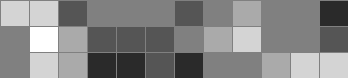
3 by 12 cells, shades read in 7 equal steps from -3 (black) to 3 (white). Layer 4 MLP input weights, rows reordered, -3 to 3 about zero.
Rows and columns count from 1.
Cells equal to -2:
4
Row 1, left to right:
2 2 -1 0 0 0 -1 0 1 0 0 -2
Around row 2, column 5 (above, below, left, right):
0 -2 -1 -1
